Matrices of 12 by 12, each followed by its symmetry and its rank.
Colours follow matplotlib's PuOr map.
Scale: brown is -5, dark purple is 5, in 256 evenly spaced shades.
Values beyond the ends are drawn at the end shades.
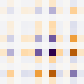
symmetric, rank one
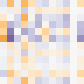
neither, rank two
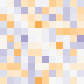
antisymmetric, full rank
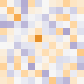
symmetric, full rank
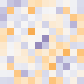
symmetric, full rank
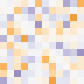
antisymmetric, full rank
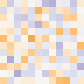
neither, full rank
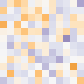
neither, full rank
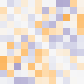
antisymmetric, full rank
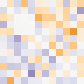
antisymmetric, full rank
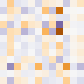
neither, rank two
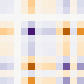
symmetric, rank one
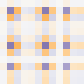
symmetric, rank one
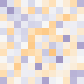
symmetric, full rank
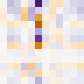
neither, rank two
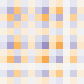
symmetric, rank one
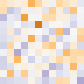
neither, full rank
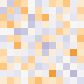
symmetric, full rank
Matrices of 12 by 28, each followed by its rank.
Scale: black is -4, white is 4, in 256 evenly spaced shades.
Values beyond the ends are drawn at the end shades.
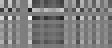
one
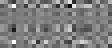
two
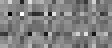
two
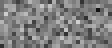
full rank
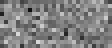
full rank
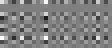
one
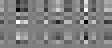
one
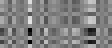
one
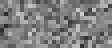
full rank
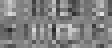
two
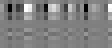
one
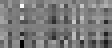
two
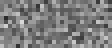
full rank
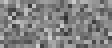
full rank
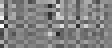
two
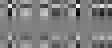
one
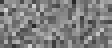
full rank
